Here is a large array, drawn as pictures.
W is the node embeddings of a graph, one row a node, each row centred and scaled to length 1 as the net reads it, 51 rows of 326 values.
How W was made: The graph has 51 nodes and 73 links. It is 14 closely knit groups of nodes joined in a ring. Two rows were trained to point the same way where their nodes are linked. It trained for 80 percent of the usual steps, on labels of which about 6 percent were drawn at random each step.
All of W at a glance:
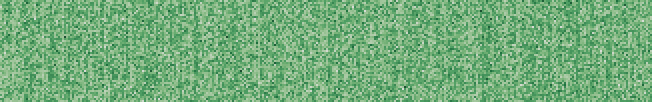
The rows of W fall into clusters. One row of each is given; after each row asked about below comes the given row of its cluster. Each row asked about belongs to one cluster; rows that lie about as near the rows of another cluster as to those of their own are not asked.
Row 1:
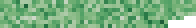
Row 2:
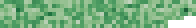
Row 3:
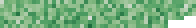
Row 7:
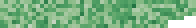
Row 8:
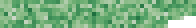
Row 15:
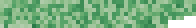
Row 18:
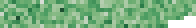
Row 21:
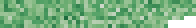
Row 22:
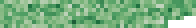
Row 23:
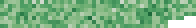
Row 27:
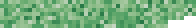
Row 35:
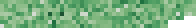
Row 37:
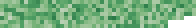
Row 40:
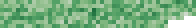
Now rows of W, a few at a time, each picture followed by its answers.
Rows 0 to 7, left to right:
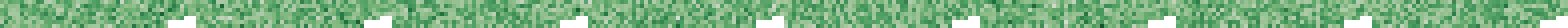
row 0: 18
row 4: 15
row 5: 2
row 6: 2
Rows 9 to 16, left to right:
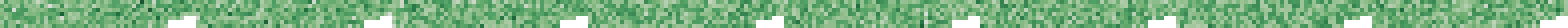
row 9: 40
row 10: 1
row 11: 21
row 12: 18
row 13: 2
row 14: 23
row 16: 1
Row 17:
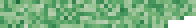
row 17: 3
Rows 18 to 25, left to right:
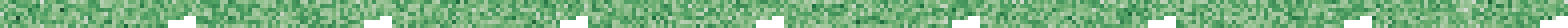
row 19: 2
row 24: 7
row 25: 1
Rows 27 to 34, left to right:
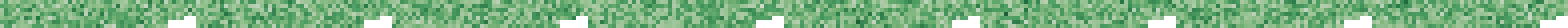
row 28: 8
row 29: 18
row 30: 7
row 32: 21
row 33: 40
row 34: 37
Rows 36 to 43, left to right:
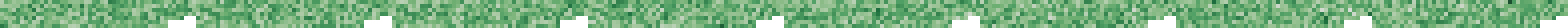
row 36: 7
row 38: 22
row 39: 37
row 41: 27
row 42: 40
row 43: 3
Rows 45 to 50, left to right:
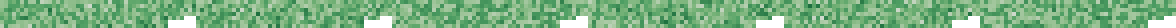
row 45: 15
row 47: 18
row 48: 15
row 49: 23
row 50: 7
